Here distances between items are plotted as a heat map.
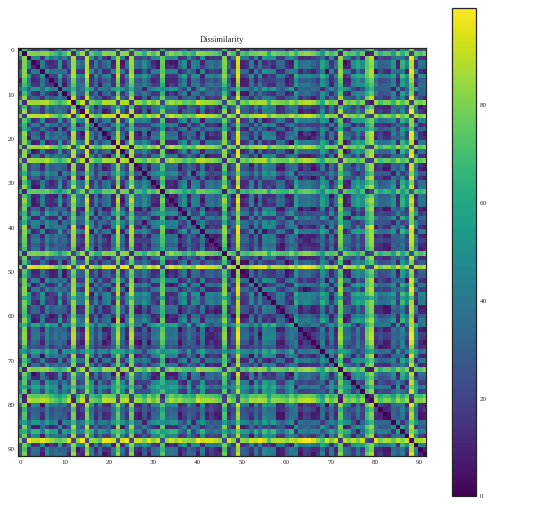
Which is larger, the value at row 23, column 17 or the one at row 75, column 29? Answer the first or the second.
the first
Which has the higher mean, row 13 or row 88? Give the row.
88
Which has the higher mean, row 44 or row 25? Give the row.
25
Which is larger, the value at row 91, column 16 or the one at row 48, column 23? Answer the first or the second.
the first
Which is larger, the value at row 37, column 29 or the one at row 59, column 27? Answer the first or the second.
the first
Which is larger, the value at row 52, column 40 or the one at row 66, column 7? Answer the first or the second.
the second
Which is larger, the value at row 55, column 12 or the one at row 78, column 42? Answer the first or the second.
the first
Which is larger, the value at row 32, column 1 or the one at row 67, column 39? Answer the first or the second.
the second
